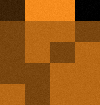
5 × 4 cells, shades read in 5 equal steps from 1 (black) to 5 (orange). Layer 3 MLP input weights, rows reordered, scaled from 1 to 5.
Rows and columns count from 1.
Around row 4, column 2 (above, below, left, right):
4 3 3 4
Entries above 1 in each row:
3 4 4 4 4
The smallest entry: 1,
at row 1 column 4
